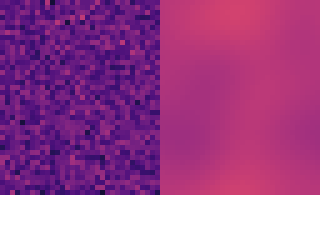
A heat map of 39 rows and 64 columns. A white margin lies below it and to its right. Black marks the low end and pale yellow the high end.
The table splits into one row of 2 panels. Panel 1,1: low, fine-grained. Panel 1,2: middling, smooth, faint in contrast.
